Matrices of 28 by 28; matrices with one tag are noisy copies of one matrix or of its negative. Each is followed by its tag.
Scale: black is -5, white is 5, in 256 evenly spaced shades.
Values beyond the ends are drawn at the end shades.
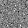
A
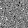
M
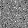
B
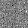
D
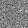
D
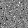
M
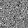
M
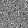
A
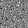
M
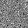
A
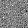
D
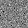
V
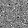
V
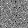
B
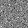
V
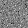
A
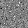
M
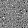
D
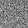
V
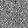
B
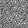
B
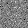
B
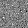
D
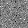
B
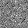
B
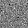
V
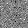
B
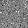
A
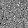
M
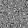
A
